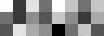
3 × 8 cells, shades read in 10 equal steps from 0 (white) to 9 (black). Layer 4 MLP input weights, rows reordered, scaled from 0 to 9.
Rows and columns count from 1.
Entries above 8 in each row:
0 0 1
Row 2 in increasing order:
2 3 4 4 5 6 7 7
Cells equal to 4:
3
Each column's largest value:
6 7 4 6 9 5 7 6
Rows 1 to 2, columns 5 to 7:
0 2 5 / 2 4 7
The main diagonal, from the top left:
0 7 3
